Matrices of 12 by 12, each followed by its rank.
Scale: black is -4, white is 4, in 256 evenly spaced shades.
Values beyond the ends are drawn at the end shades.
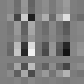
one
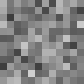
full rank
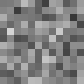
full rank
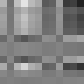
one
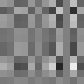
one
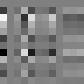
one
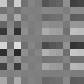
one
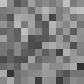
full rank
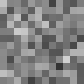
full rank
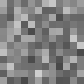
full rank
